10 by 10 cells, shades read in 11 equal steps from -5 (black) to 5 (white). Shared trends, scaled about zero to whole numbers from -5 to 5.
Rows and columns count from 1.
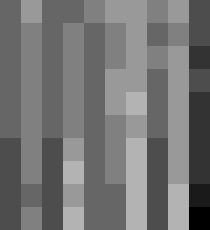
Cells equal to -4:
1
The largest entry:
2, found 9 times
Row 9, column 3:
-2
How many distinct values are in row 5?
5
